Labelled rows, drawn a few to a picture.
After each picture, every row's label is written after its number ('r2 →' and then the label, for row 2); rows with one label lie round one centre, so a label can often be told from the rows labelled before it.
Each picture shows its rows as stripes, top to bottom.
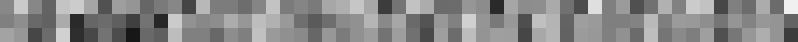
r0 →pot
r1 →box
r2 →box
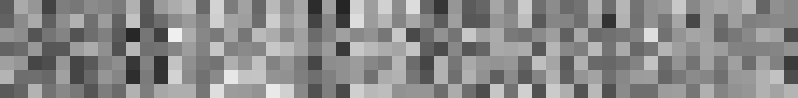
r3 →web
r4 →web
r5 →box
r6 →web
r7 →box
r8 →box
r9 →web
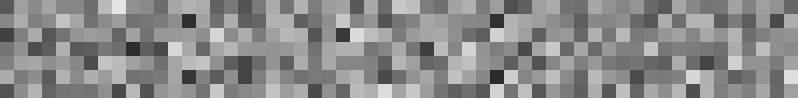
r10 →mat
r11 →pot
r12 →web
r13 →box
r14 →mat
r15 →pot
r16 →web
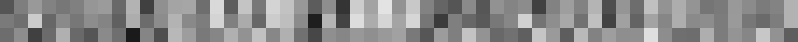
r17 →web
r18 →web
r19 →box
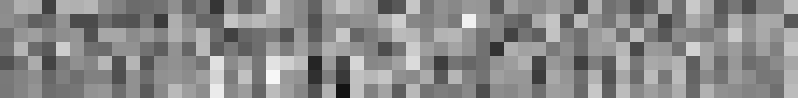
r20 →pot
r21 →box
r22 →mat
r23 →pot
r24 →web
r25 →web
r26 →web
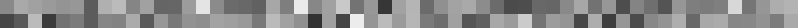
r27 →mat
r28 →web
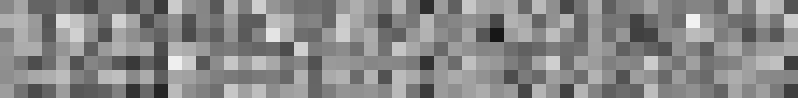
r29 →box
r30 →pot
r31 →pot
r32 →mat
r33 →box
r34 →mat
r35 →box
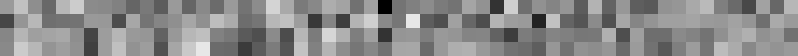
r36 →pot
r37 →web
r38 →mat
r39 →mat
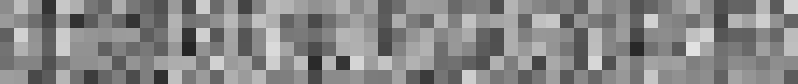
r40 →pot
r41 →box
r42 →pot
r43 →pot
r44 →web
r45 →box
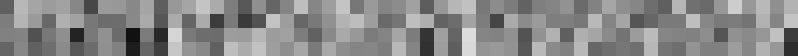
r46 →mat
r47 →pot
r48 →box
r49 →box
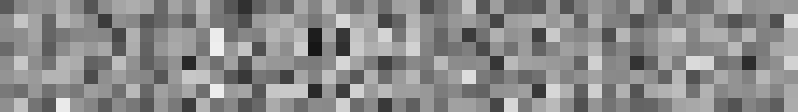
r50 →mat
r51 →pot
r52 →web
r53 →web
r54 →pot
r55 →mat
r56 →web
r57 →pot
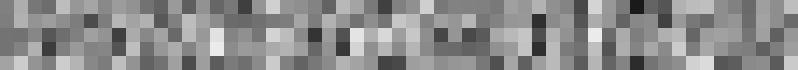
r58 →pot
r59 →mat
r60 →web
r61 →web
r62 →pot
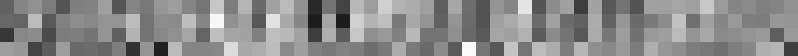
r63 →web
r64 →web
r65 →web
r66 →box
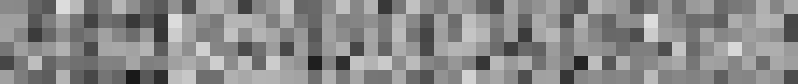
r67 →pot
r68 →box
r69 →box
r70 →mat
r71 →web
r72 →box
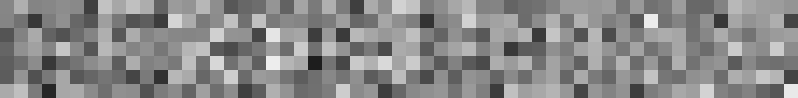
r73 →mat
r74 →box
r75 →web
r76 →mat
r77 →web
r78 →box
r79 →pot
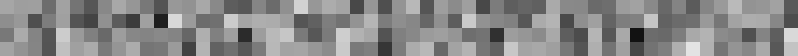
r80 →mat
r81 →box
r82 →pot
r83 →pot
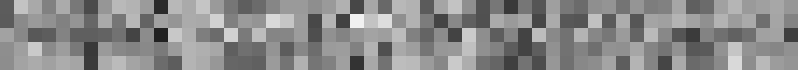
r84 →mat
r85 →web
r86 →box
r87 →mat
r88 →mat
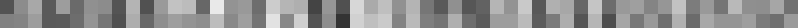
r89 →web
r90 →web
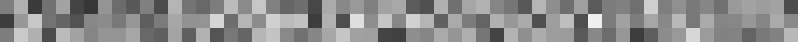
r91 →box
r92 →web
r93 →pot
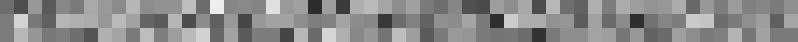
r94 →web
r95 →pot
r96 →mat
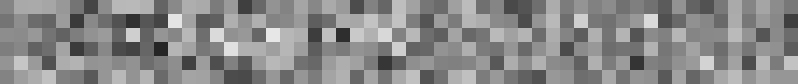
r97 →mat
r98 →box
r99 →web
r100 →box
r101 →pot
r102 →mat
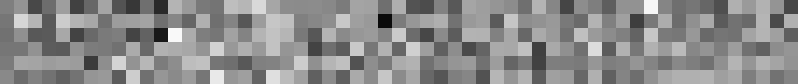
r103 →box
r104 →pot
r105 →box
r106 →web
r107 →mat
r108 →web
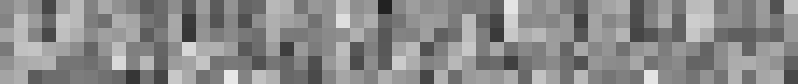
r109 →pot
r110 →pot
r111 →pot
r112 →mat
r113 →mat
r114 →box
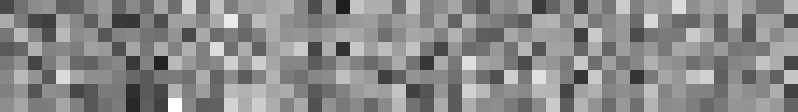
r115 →web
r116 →box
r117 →pot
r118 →web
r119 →box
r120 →pot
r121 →box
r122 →box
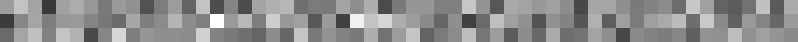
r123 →pot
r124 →web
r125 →mat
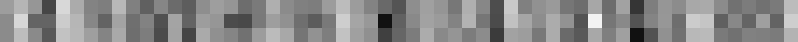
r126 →pot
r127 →pot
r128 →pot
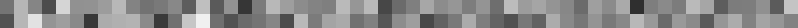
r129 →pot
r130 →mat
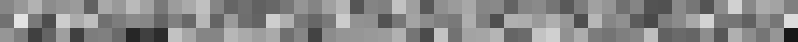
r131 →mat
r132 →pot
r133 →box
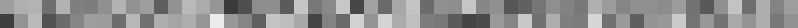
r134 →mat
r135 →web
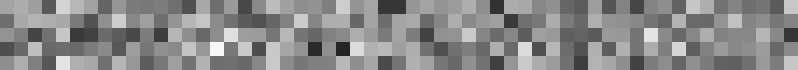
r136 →pot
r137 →mat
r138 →box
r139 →web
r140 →pot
